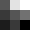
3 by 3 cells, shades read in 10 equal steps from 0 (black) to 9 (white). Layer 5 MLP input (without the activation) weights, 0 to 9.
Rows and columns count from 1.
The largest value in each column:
3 8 9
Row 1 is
3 8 9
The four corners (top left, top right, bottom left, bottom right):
3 9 1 0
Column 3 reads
9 4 0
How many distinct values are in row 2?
3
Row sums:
20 9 3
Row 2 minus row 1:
-1 -5 -5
